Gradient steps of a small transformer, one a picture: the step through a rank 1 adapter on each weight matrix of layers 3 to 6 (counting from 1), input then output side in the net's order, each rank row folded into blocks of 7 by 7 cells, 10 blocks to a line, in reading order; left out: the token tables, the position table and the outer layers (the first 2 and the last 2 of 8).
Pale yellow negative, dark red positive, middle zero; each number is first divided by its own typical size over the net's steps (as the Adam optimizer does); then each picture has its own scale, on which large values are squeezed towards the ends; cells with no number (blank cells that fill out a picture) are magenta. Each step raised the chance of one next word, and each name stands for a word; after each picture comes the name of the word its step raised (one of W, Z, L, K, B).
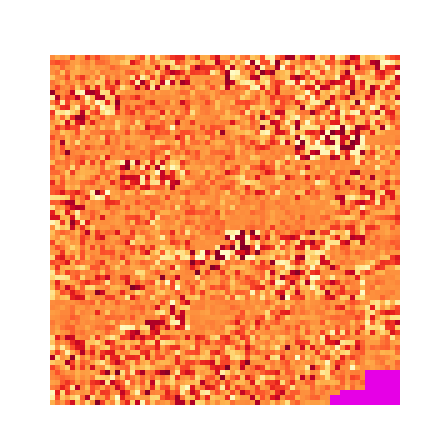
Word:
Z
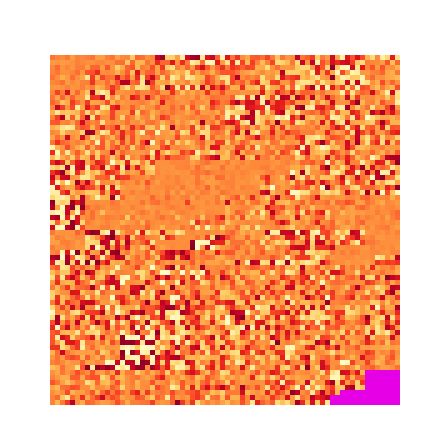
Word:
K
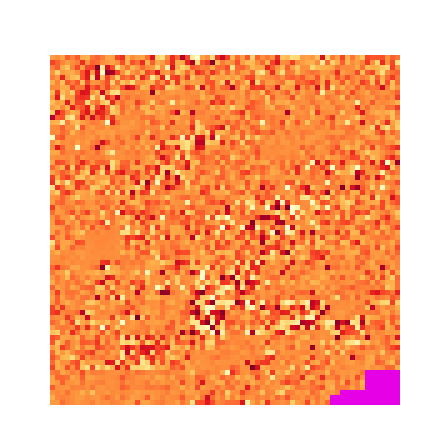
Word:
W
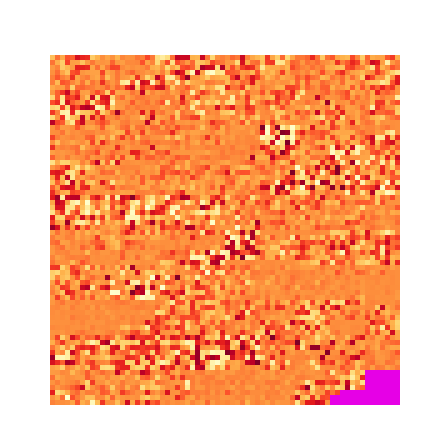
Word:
Z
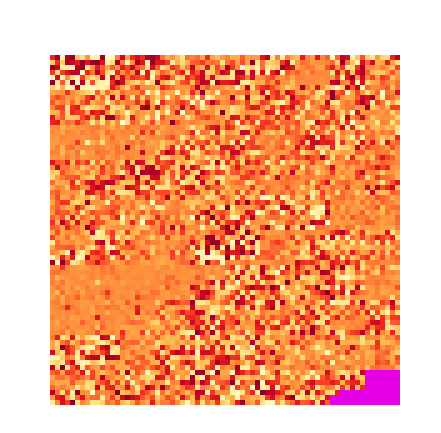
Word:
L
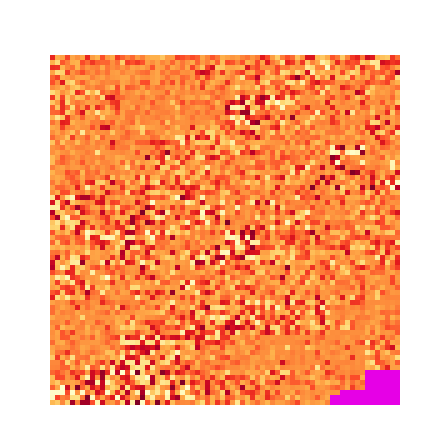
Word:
Z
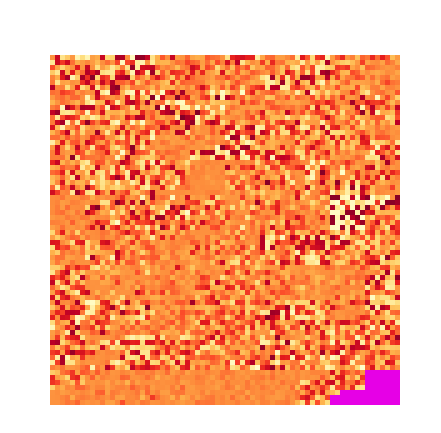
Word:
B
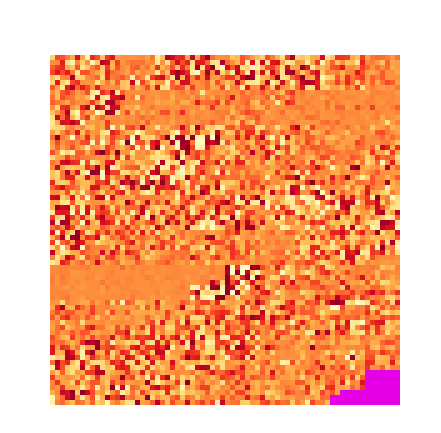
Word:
W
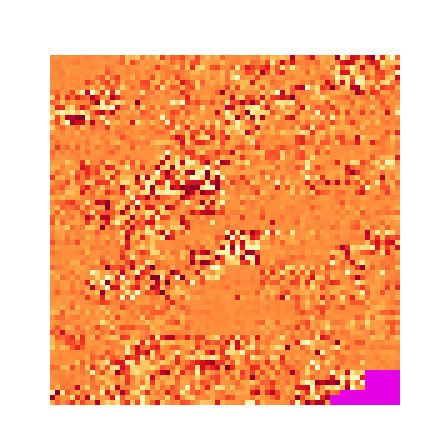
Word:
Z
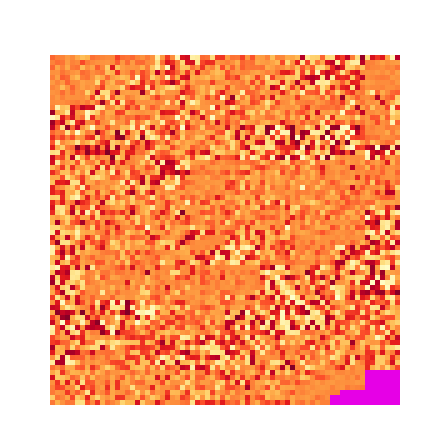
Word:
B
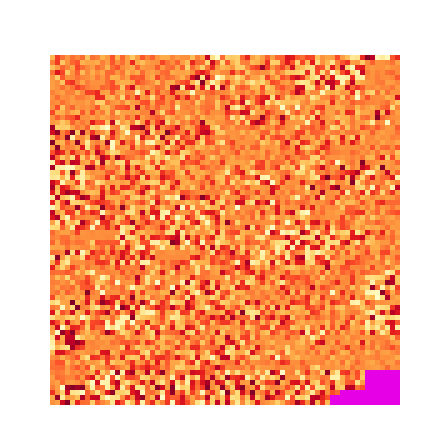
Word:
K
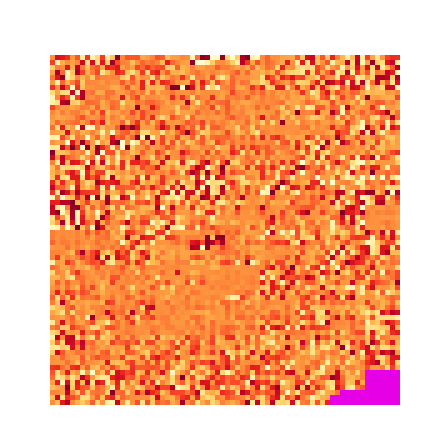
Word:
K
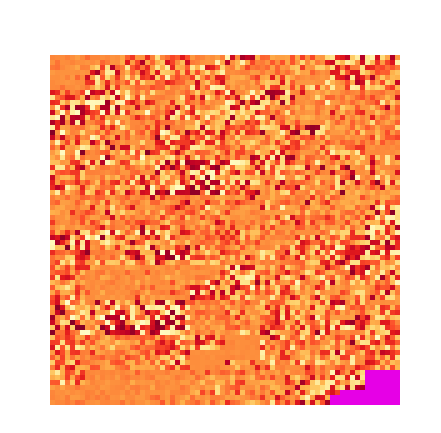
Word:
B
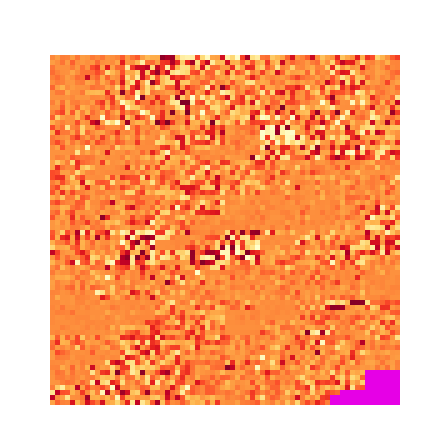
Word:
Z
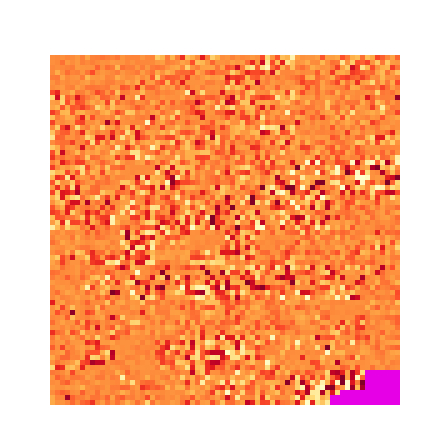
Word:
W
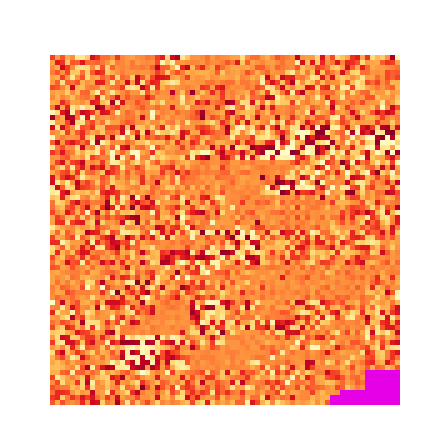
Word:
K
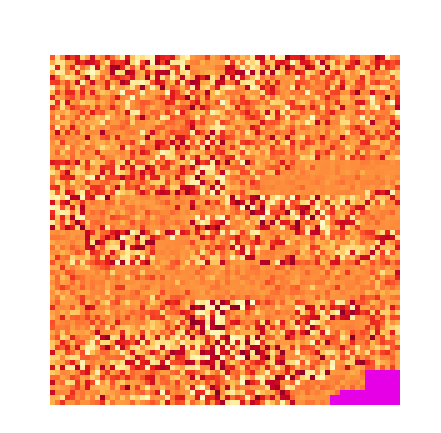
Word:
L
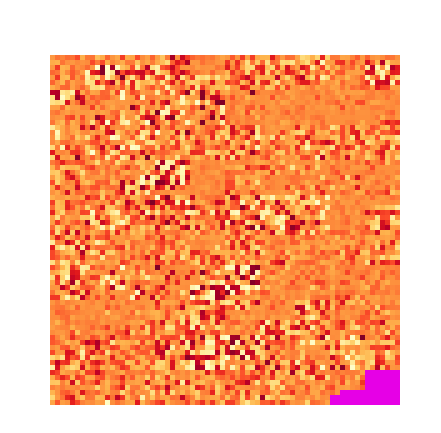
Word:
W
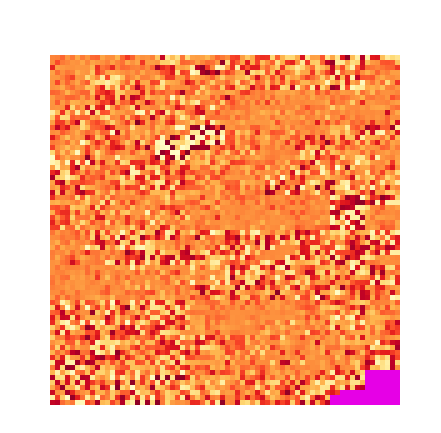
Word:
B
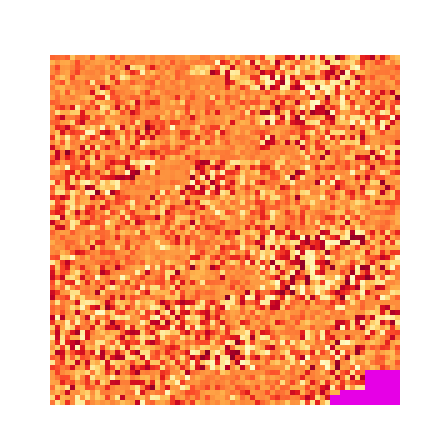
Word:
B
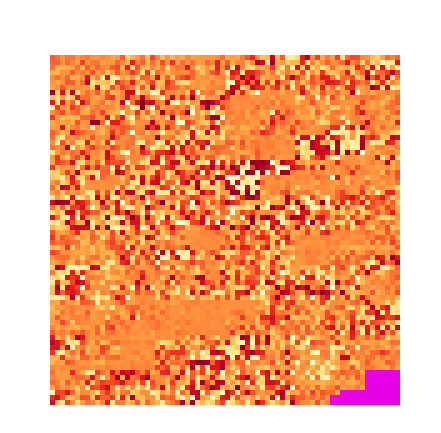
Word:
L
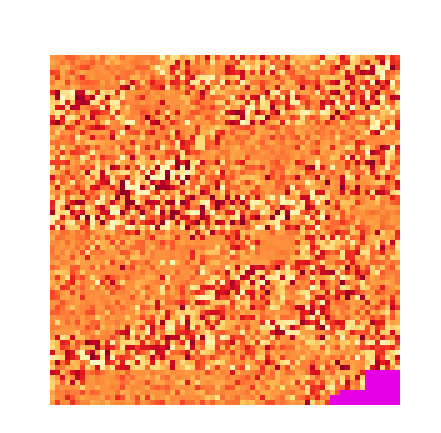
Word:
W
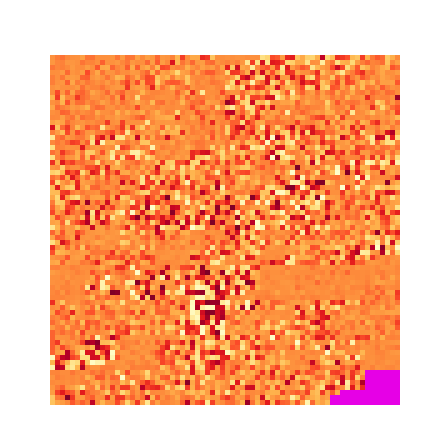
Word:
W
